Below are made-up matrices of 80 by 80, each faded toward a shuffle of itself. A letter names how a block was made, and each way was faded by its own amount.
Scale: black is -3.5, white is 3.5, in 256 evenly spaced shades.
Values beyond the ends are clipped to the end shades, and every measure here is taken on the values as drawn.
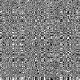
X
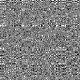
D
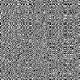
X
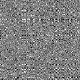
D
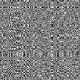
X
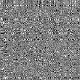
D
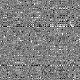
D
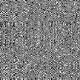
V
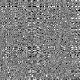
D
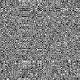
V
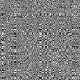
X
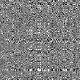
D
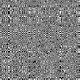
X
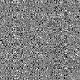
V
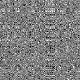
V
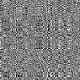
X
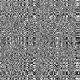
X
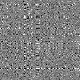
D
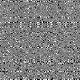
D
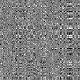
X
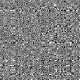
D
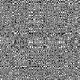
D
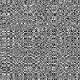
X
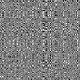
X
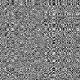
X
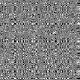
X
